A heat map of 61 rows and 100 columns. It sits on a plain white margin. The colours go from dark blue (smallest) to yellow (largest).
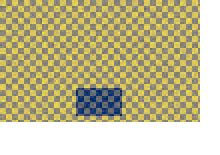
Ninth with the lowest average: bottom middle. Average level on the scale: 70%. Odd patch: lower, in the bottom middle.
